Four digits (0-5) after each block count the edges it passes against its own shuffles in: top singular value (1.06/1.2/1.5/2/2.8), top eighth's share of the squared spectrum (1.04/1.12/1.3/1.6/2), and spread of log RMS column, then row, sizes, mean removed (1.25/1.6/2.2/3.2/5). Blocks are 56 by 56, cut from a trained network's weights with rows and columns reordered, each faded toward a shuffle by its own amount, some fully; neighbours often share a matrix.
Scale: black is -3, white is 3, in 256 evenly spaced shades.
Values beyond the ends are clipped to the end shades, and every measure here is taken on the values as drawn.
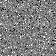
0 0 0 0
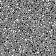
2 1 0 0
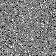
0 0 0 0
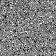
1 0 0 0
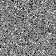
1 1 0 0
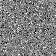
0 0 0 0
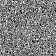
1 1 0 0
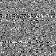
3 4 1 3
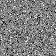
0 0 0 0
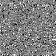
3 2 0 2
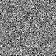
3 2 0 1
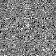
3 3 1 2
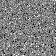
0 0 0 0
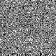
3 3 1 2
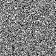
2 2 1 0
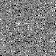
3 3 2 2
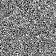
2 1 0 0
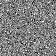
1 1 0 0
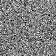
1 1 0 0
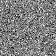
1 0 0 0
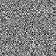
4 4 1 2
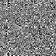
3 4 2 2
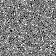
0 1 0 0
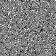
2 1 0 0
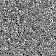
2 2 1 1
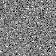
2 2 1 0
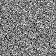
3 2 0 1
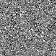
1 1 0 1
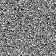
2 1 0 0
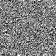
3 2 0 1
